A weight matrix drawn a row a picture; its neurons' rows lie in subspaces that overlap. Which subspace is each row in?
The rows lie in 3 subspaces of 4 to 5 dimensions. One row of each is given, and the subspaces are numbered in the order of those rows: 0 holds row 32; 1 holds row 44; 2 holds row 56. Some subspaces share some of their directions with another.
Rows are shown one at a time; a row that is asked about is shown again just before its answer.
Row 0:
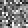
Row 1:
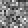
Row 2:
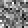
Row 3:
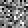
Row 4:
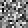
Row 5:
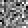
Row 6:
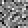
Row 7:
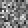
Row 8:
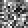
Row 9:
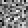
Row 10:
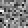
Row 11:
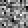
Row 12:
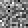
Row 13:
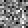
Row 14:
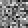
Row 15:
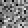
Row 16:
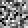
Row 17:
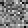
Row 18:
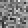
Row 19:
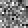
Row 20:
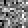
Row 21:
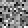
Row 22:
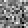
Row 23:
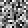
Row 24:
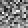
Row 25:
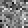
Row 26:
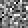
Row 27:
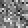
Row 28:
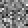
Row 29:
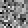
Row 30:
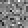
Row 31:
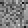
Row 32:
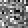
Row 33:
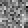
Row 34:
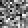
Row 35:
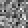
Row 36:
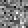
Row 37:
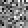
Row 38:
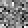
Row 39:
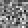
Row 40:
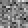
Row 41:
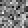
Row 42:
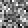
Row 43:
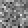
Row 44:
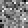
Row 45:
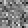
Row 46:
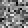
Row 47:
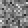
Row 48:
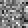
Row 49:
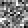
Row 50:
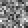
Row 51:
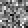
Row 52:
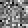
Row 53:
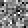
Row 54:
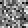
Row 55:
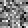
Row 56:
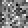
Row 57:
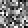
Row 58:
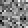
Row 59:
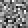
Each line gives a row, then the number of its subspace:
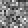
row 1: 1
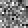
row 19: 1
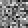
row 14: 1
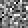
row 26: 1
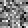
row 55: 1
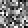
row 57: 1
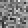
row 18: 0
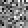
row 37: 0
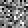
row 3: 0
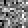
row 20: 1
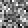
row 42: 0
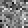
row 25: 1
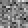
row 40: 1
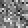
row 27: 2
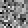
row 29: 2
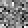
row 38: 1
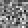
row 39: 0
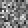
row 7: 2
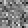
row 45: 1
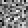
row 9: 0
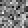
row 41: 2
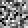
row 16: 0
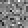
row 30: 0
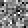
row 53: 2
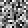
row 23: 0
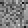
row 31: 2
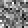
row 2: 1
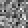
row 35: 0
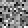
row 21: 1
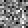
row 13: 0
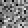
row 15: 0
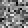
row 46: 2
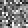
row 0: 1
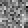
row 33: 2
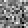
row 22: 0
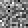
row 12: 1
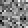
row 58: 0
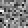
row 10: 1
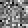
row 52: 1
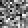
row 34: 2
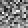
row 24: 1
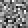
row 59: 0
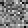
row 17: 2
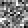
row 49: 2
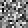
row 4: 0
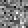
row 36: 0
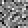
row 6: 1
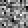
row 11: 0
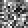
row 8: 2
